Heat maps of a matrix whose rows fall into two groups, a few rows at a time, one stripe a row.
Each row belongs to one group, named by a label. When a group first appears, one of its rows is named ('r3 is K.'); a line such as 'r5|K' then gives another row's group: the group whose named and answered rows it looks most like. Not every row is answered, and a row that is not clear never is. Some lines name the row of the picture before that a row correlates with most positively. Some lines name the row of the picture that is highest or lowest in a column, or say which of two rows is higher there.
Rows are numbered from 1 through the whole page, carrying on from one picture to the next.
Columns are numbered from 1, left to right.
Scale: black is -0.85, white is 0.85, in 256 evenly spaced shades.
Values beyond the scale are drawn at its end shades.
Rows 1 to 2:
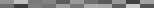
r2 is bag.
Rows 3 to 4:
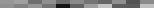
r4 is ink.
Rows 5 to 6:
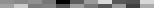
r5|ink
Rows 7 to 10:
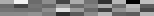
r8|bag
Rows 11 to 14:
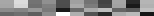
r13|ink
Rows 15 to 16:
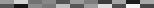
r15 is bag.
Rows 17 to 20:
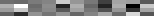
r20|bag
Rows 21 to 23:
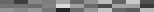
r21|bag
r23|ink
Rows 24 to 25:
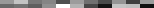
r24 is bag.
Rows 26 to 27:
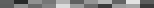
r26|bag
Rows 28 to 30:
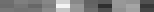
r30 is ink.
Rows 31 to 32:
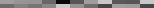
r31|ink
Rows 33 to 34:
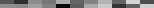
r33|bag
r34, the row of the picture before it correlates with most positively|31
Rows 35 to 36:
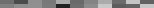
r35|bag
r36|ink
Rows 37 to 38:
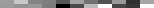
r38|ink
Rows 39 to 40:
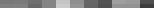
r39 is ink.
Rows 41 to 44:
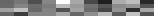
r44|bag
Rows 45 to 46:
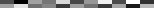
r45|bag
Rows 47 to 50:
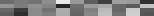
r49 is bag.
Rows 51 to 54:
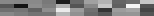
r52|bag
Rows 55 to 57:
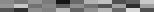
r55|ink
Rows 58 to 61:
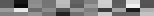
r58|bag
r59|bag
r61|ink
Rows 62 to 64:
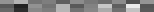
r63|bag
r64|bag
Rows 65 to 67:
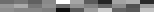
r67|ink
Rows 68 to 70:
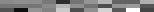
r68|ink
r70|bag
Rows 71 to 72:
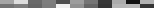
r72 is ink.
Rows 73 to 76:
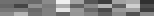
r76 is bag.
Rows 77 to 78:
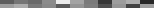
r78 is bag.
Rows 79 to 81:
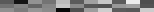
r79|bag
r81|ink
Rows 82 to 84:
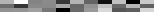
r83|bag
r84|ink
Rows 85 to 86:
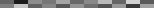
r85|bag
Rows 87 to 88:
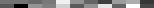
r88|bag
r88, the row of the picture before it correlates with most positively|85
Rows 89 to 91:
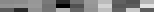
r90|ink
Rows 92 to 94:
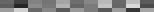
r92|bag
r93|bag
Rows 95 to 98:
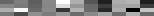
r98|bag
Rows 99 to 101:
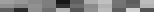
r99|ink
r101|bag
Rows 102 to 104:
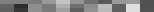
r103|bag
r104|bag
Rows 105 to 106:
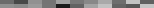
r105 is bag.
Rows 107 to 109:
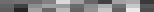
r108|bag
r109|bag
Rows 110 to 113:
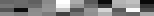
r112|bag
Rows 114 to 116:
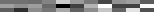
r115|ink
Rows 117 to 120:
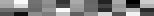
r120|bag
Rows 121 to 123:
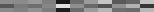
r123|ink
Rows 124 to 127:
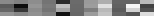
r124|ink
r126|bag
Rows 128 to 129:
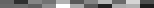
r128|bag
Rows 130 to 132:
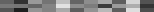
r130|bag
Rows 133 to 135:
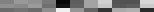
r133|ink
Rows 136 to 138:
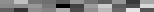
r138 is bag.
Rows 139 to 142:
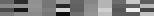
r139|bag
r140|ink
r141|bag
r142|ink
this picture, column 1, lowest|141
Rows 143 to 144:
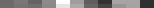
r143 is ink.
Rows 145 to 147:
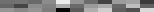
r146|bag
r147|ink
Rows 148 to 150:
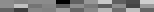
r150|bag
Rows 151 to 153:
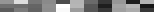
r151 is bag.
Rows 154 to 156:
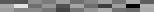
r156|ink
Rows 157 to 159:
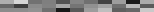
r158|bag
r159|ink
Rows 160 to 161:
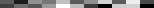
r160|bag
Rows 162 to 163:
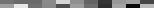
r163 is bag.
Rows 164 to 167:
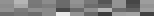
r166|ink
